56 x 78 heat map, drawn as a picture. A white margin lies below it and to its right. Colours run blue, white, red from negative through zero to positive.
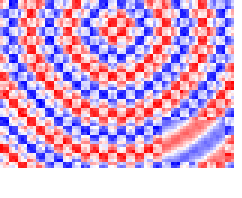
Calmest part: bottom right. Odd patch: calmer, in the bottom right. Average level on the scale: 50%. Slope: none. Rings: centred on the top middle.
